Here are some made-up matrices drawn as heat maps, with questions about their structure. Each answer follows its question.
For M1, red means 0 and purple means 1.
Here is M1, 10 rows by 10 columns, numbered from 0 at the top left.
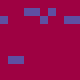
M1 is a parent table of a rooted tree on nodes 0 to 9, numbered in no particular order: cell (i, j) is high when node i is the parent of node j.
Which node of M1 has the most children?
2
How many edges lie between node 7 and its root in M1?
0
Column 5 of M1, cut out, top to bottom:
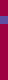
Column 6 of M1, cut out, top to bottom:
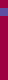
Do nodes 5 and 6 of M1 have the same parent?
no
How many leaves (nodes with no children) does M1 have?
7
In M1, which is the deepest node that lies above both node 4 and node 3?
1
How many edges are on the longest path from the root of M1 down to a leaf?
2
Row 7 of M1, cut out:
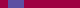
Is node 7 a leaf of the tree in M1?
no
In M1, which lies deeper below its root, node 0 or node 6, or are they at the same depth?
the same depth
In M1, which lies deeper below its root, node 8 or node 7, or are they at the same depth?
node 8
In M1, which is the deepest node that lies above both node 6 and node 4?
1
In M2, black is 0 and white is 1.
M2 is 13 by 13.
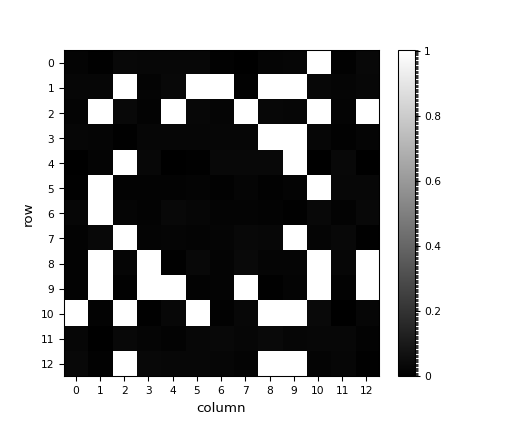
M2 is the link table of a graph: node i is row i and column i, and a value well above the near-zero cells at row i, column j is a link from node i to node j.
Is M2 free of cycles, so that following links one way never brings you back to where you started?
no
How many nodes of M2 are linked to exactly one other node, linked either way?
2
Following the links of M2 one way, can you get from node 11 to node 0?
no
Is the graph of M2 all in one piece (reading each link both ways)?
no
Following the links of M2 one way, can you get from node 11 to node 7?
no
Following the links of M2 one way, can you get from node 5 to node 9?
yes
